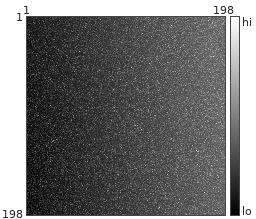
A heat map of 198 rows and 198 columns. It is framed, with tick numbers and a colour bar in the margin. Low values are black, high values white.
Stripes: none. Average level on the scale: 30%. Slope: up to the right. Grain: fine.
